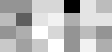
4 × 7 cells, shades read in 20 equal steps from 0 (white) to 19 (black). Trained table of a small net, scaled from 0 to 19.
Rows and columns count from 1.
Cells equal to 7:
1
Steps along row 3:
down down up up down up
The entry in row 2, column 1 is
5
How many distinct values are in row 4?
6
